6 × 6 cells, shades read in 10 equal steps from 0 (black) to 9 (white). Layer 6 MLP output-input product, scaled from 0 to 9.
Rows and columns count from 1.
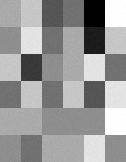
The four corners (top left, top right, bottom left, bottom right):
6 9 5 5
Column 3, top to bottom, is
3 4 5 4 5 6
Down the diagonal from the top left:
6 8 5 7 5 5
